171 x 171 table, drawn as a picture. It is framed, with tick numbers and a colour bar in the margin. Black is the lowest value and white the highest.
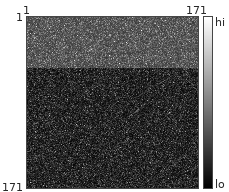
Overall the values sit about 20% of the way up the scale. A horizontal seam about 30% of the way down splits the table, and the top part is higher. There are no regular stripes.
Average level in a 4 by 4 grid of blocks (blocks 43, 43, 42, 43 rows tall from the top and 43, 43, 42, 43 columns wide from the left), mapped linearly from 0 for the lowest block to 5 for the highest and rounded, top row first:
5 5 5 5 | 1 1 1 1 | 0 0 0 0 | 0 0 0 0
